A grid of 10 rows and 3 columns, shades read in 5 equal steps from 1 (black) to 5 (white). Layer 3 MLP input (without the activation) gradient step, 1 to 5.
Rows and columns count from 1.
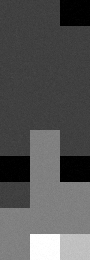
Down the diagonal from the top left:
2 2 2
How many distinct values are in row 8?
2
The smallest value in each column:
1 2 1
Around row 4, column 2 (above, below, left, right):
2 2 2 2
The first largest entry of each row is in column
1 1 1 1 1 2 2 2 1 2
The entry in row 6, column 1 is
2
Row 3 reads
2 2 2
